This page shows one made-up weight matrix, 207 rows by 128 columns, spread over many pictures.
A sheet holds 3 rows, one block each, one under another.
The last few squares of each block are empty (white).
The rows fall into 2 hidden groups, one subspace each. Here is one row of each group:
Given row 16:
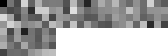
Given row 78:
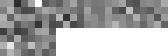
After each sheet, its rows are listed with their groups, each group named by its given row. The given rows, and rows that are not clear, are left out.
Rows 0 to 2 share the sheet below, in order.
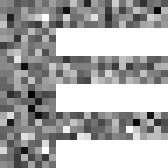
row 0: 78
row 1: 16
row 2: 16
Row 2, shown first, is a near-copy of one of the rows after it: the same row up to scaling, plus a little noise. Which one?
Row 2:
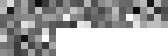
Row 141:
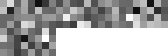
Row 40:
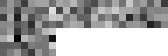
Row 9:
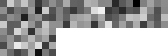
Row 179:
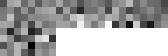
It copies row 141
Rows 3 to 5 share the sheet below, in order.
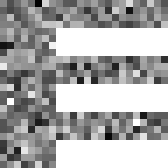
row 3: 78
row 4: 78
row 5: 78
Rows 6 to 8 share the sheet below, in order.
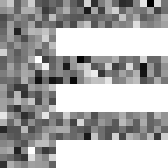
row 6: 16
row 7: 78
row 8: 16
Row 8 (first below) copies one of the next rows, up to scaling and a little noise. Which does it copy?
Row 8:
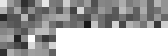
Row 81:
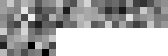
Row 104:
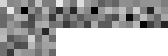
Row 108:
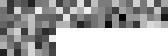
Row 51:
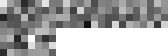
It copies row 51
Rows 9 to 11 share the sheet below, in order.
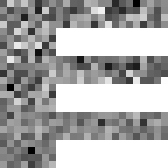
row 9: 16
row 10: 16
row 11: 16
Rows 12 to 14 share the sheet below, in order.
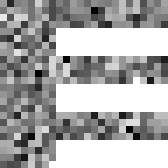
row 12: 16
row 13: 16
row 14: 16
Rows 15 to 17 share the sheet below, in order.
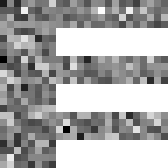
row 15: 16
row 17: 78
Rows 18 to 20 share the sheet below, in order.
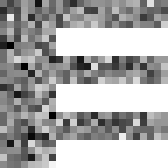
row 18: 78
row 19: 16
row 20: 16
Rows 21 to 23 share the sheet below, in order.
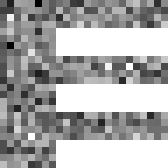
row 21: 78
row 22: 78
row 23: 16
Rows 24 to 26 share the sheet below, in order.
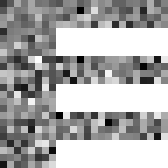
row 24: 16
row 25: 78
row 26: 16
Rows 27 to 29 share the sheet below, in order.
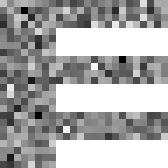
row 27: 16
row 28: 16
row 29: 78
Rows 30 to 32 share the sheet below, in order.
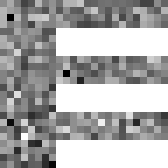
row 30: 78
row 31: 78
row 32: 16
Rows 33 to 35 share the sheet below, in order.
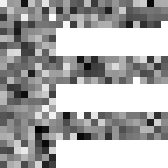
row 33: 16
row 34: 16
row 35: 16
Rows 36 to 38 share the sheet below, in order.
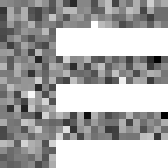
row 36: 78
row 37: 78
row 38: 78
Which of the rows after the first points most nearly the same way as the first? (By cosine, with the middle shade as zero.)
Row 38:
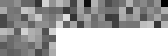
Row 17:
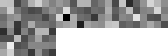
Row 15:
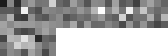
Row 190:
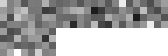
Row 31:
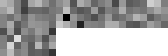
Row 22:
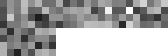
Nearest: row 15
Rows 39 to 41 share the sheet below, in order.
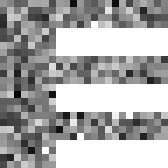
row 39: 78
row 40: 16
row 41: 78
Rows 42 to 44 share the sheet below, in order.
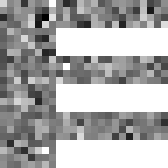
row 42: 16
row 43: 16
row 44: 16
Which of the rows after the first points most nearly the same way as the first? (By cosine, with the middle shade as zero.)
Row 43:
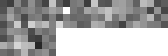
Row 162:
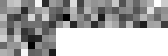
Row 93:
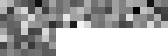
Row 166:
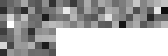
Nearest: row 166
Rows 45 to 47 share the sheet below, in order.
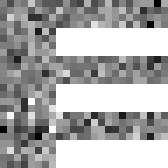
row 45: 78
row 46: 78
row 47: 16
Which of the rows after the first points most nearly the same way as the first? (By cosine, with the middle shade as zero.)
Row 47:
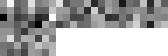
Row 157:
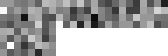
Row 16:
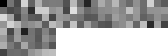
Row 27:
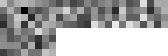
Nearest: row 27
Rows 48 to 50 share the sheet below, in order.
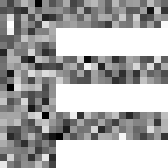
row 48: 78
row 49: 78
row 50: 78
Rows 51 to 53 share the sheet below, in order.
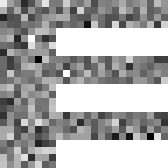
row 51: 16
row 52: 78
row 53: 16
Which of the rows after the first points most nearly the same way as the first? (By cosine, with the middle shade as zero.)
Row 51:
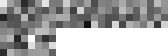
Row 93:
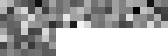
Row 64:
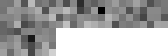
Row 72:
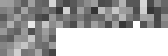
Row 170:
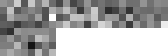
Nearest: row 72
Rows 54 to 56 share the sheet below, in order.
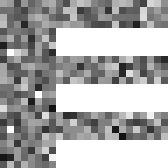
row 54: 78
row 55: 16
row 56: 78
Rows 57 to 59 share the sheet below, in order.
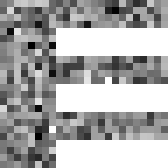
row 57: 16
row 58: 16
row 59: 16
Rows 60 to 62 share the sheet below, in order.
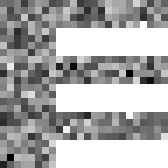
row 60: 16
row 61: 16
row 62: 78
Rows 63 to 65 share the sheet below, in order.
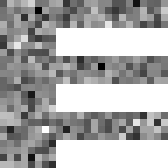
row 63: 16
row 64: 16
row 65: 78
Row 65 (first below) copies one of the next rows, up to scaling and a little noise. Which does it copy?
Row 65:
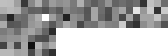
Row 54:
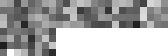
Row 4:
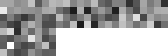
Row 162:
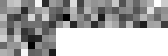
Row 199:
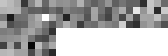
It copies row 199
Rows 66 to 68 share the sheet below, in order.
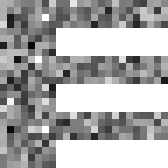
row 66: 78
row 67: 78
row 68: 78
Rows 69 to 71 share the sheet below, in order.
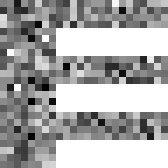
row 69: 78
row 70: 16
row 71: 16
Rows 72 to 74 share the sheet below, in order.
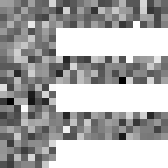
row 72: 16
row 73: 78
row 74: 78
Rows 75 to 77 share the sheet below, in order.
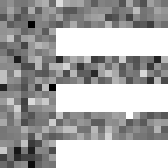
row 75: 16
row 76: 78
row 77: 16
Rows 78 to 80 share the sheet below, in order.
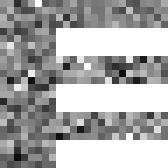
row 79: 16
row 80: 16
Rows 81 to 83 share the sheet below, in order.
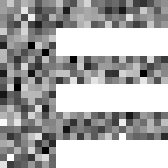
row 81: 16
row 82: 78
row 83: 78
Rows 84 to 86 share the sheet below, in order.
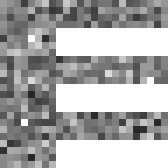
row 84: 16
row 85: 16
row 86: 16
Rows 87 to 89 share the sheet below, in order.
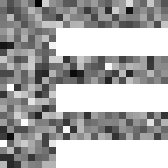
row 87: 78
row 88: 16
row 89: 78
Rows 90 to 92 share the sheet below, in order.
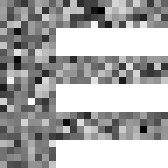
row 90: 16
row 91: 78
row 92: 78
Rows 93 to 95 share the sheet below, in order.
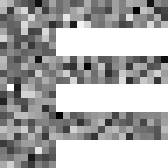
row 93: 16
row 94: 78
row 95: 16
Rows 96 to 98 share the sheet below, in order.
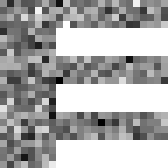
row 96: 16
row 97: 78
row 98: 16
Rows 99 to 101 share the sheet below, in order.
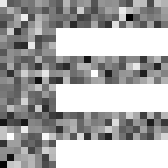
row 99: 16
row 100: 78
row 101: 78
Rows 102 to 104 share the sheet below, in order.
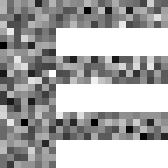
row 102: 78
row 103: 78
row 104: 16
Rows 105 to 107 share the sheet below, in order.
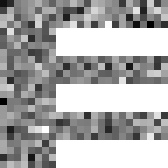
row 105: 16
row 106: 78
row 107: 78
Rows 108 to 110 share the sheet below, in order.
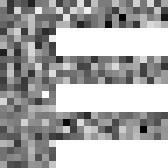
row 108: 16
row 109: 16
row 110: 78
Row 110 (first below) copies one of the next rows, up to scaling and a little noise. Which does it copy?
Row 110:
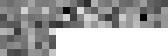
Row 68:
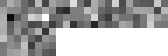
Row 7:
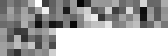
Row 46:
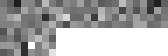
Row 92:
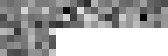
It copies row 92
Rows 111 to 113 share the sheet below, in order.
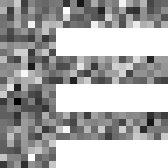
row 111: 16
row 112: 16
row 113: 78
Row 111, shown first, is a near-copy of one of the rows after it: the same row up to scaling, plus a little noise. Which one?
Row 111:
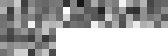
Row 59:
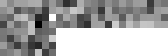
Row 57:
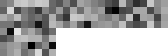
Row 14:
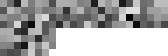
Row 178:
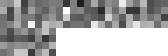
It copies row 178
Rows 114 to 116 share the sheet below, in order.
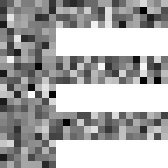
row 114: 78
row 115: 16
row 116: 78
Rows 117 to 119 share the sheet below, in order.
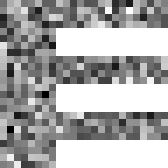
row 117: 78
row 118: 16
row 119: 78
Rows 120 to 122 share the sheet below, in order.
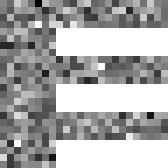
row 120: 78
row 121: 16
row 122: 78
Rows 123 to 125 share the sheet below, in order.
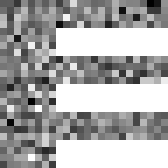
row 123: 78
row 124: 16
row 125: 16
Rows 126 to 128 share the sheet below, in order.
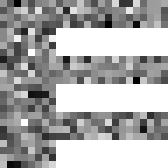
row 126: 16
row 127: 16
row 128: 78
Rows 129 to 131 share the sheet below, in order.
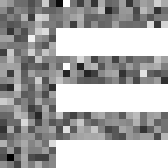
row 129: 16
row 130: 78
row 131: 78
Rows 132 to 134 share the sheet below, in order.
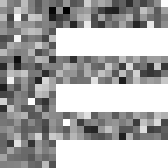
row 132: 16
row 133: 78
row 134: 78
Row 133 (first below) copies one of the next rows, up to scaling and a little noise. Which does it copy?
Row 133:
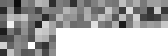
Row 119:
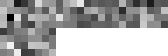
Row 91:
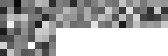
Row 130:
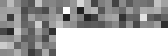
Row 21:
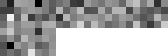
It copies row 91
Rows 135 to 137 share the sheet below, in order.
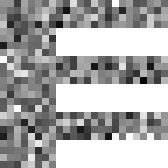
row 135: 78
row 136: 16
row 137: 16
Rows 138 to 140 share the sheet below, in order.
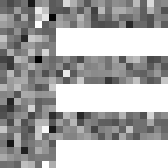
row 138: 16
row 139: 78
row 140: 16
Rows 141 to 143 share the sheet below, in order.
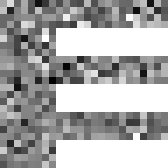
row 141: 16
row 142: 78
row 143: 16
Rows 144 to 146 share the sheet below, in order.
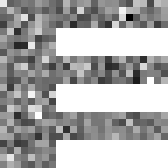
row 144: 16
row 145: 16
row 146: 78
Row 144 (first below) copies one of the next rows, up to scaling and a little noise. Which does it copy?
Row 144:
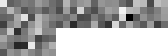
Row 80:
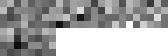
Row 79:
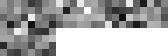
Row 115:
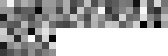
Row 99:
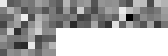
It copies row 99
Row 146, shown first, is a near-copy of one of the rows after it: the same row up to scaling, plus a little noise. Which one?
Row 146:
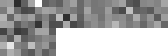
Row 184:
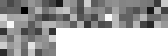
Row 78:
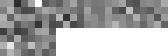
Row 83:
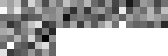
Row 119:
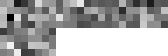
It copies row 78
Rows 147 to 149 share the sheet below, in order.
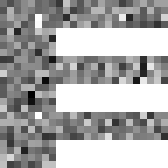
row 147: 16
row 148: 16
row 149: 78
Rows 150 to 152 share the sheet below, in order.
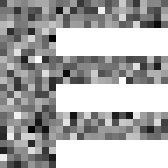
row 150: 16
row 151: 78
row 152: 78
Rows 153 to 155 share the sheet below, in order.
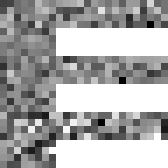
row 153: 16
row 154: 78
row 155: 16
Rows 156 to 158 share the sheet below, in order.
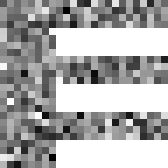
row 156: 78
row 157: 78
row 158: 78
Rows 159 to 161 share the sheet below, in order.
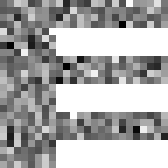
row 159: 78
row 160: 78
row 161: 78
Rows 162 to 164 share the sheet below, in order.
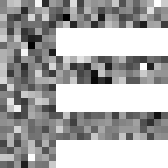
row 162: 78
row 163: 78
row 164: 78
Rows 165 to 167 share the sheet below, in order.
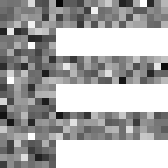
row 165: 16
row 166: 78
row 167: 16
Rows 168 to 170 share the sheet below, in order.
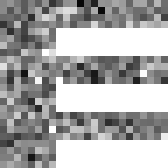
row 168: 16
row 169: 78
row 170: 16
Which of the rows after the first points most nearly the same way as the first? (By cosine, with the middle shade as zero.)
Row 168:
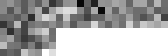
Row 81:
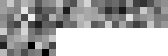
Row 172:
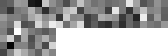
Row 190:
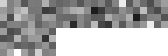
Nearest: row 190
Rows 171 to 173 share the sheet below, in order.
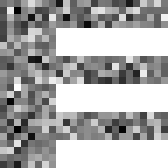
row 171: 16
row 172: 78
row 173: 16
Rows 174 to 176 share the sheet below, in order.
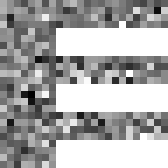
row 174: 78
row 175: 16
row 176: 16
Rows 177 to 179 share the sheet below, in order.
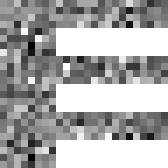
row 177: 16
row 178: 16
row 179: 16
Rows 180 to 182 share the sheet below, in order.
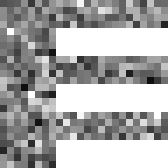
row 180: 16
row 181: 16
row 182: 78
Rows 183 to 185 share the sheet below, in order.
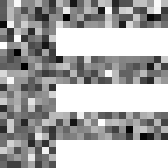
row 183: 78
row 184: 78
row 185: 16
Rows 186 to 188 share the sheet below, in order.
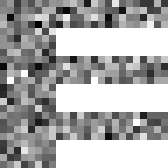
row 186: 78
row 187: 78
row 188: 78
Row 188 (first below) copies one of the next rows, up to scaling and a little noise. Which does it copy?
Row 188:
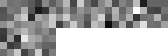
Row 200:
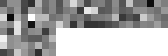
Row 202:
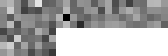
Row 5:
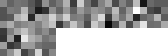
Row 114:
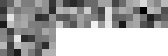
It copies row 5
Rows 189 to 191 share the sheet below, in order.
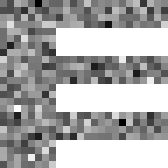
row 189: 78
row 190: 16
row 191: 78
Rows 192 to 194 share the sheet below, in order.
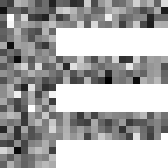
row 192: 78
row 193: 16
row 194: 16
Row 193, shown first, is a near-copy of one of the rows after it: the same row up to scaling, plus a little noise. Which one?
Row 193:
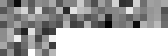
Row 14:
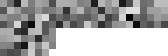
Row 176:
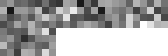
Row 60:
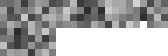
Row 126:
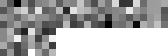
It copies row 126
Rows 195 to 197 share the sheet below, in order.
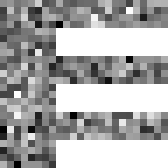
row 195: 78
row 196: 16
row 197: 78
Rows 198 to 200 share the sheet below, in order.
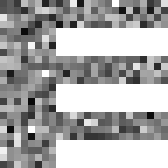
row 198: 78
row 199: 78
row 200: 78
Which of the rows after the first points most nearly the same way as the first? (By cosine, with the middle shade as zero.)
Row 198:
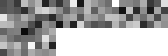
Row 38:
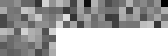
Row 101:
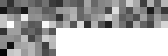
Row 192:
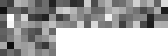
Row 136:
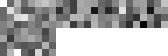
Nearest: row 101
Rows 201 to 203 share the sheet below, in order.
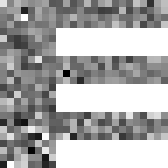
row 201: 16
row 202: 78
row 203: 78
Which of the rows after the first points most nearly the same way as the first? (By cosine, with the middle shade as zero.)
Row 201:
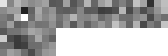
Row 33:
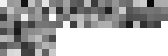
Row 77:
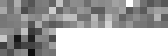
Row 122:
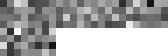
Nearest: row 33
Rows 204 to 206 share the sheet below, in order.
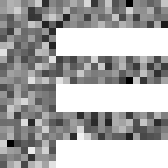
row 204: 78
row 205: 16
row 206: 16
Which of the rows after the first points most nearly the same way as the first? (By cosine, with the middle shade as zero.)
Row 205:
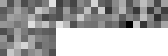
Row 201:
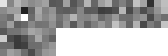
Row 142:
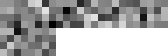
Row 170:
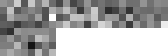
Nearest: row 170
